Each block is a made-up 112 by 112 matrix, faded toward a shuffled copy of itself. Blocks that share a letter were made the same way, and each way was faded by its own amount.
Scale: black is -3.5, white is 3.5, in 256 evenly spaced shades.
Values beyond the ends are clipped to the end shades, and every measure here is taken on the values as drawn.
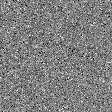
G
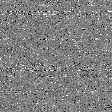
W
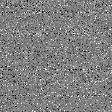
W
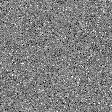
G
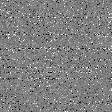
W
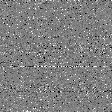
W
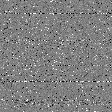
W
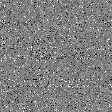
W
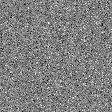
G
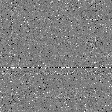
W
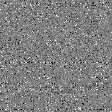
W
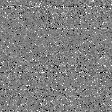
W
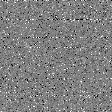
W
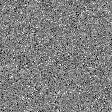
G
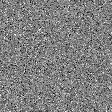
G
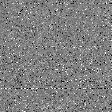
W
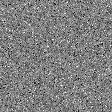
G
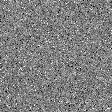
G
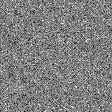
G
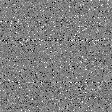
W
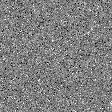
G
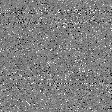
W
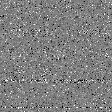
W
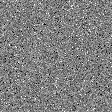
G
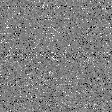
W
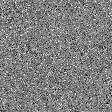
G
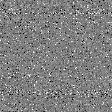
W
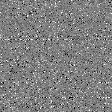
W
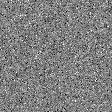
G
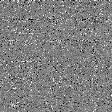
W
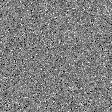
G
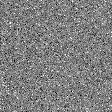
G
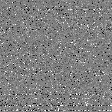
W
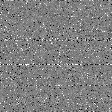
W
